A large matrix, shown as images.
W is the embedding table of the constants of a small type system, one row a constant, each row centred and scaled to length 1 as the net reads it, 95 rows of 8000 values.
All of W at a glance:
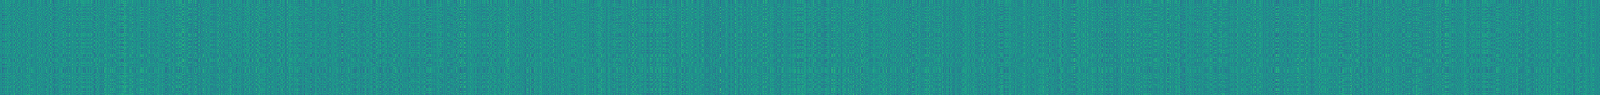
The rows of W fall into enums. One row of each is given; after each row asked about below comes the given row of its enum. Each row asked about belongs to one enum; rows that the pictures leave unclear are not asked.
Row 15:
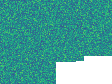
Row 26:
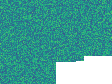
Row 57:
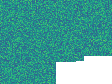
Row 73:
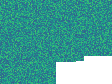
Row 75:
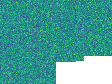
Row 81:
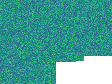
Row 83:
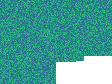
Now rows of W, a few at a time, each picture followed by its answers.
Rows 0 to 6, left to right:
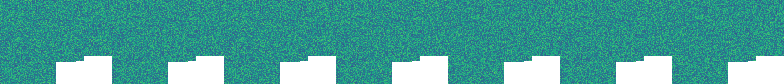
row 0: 57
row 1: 73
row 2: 57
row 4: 26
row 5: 73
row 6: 26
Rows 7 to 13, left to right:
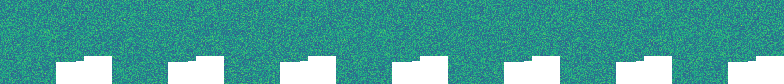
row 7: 83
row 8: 57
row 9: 81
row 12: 57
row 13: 83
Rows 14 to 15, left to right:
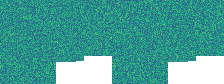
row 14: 26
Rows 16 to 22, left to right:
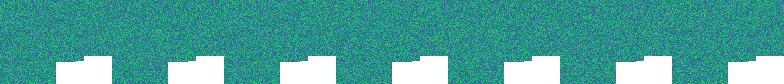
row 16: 73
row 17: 83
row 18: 73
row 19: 57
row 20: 83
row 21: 26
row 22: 81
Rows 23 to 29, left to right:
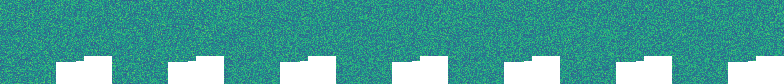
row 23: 81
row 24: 15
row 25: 73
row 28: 83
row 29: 26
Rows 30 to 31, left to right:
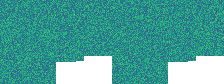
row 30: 83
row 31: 26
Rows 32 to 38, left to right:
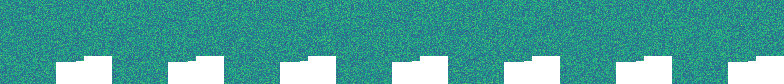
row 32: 26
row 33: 73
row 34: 57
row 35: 73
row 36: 81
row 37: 26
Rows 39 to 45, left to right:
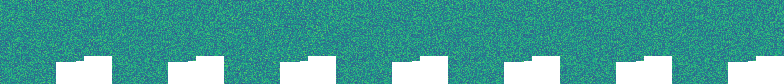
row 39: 57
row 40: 26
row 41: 15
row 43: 73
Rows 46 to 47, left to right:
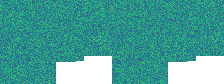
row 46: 57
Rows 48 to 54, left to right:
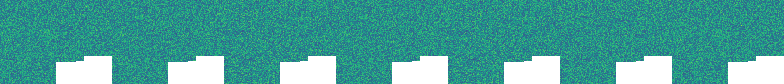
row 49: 26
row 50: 81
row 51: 26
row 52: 81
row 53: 73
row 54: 83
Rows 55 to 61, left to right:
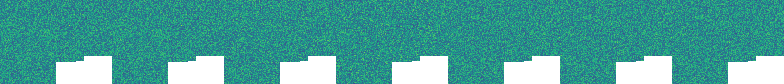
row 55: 83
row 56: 83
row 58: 15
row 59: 26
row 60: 26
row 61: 26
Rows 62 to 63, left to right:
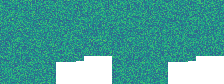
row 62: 57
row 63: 73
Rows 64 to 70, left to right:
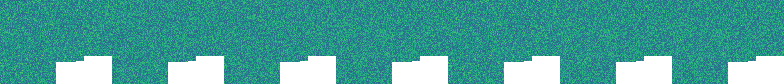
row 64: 15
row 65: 73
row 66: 26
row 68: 15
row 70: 83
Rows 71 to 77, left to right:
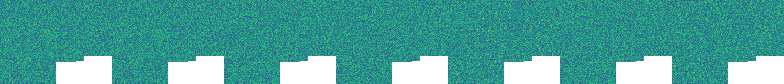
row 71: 83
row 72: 83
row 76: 73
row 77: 15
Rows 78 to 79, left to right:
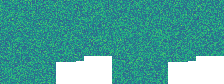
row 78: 57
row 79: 83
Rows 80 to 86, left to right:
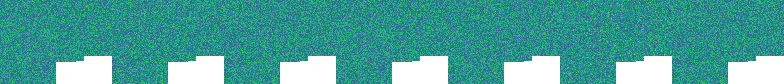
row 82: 73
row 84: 26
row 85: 75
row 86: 73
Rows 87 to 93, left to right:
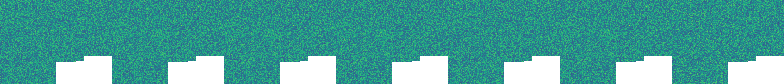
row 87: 73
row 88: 83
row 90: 83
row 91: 73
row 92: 83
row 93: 81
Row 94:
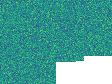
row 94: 75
